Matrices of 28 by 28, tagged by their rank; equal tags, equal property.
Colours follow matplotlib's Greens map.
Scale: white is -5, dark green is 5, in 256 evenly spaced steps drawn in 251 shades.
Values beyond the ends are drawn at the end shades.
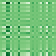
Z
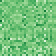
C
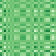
Z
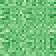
C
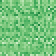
C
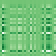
Z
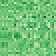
C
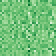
C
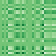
Z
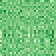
C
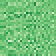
C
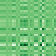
Z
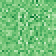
C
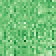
C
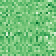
C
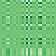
Z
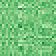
C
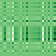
Z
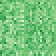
C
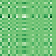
Z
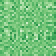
C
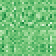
C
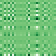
Z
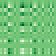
Z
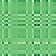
Z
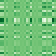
Z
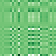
Z
